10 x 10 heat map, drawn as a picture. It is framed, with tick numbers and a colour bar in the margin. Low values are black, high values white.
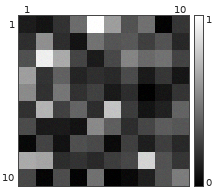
The halves do not mirror each other. The top middle is the ninth with the highest average. The middle right is the calmest part. Overall the values sit about 30% of the way up the scale.
